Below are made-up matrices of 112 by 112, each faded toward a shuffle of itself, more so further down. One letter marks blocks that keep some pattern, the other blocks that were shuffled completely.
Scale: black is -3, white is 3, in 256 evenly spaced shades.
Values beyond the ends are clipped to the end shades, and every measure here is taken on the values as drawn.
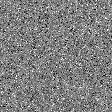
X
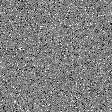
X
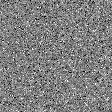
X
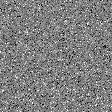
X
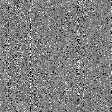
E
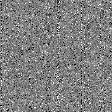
E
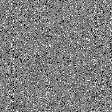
E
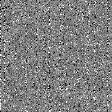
E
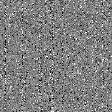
E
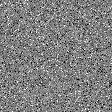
X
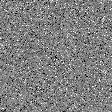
X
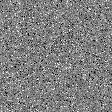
X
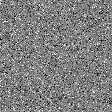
X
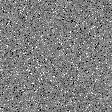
X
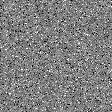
X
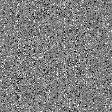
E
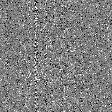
E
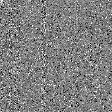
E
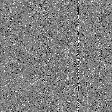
E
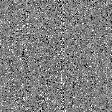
E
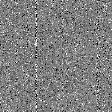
E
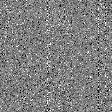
E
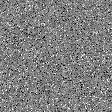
X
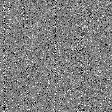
E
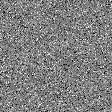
X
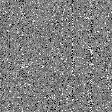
E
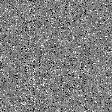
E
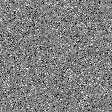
X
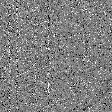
E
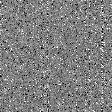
E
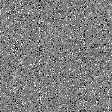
E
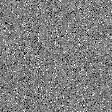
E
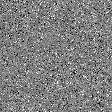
X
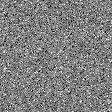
X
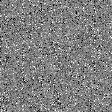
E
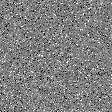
X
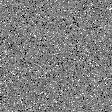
X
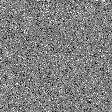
X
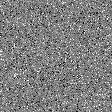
X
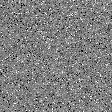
X
